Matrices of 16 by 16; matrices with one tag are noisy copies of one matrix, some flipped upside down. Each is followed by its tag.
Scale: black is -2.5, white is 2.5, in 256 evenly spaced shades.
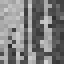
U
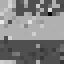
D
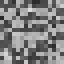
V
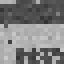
D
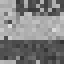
D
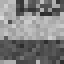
D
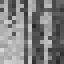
U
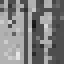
U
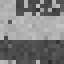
D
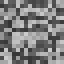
V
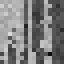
U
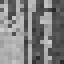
U
